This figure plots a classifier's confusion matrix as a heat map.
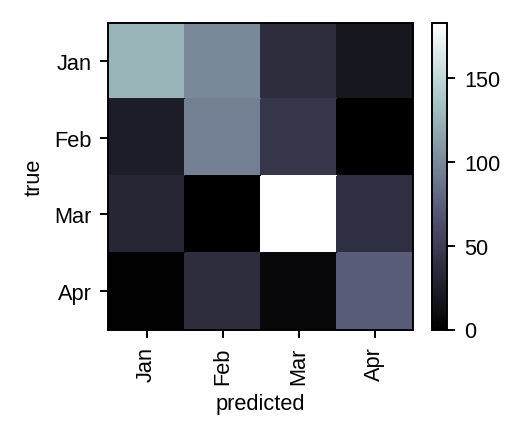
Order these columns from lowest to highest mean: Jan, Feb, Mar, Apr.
Apr, Jan, Feb, Mar
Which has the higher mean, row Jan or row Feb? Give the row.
Jan
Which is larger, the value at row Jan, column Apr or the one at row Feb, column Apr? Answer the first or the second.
the first
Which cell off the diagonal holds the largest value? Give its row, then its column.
Jan, Feb
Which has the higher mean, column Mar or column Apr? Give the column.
Mar
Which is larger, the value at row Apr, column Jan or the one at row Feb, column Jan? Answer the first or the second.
the second
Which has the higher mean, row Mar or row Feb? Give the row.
Mar
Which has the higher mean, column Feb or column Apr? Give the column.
Feb
